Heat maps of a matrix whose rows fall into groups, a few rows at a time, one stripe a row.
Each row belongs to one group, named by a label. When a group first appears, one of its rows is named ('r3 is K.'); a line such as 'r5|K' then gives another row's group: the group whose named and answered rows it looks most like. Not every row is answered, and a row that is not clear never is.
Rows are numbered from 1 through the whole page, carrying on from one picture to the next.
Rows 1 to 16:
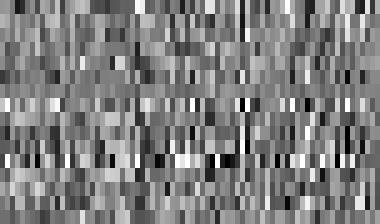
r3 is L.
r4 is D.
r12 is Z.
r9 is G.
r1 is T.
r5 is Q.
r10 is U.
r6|U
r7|D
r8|L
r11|U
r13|G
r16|Q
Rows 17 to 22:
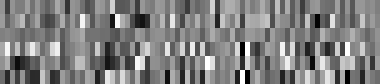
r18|Q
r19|T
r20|L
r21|T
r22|U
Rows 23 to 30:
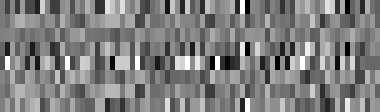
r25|T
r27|Z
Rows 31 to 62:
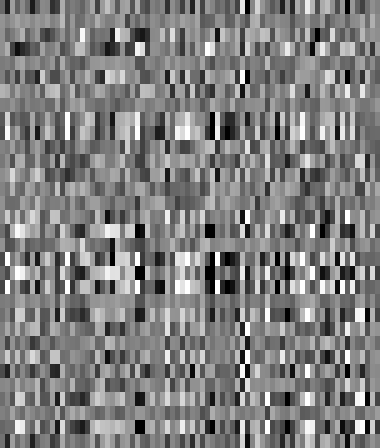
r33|Q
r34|T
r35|G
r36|U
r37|L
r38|T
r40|Z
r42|G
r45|D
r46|L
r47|G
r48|Q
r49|Z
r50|G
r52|G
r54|L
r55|U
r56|L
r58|L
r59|G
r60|T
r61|G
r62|U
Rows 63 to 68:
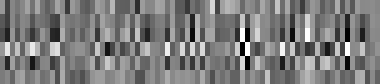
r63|D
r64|U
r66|L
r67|U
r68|G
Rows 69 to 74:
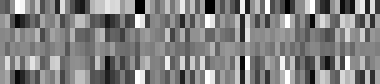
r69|G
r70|T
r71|L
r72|D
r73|L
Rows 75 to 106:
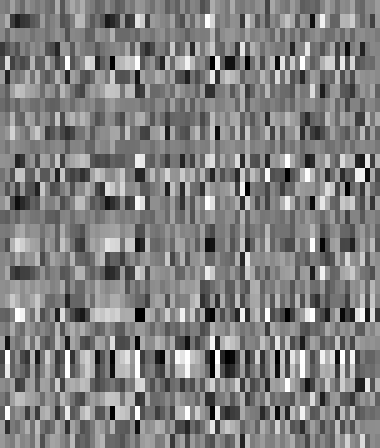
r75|T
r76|T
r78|U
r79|Z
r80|D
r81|G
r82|U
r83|T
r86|T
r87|G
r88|U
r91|G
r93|L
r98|T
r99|D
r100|Z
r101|Z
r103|G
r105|D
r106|L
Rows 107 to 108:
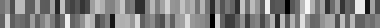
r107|G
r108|Z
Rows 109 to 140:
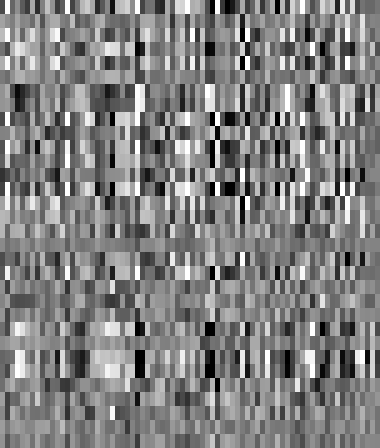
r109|Z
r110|L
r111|L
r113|L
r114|G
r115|T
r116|T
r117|Z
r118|Q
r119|Z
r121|U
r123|L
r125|Q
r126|D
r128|Z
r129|D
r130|T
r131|D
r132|G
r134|G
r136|Q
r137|D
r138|D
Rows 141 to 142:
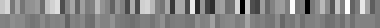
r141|L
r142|D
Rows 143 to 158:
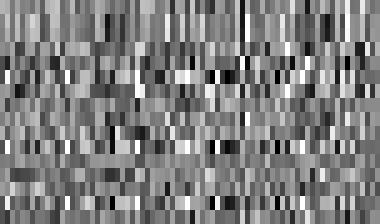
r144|L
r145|L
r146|T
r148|Z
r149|T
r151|L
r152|Q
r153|Z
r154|G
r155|T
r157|Z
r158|U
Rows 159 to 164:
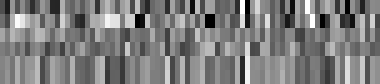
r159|U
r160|G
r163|L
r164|L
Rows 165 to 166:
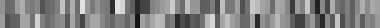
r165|Q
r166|D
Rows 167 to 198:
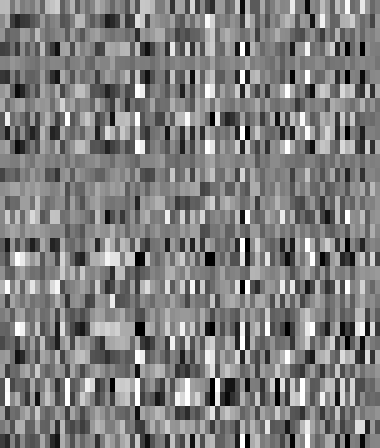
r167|L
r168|T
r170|U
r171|D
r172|U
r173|T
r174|Q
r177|T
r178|D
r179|U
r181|D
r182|L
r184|U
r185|G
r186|Q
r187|L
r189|G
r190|G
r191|U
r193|D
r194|Z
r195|Z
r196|D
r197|G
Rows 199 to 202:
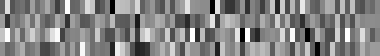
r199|Z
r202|Q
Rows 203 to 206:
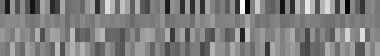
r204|D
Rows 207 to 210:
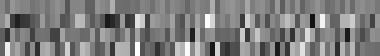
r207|D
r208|T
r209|U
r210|Z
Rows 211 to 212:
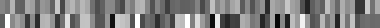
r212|Z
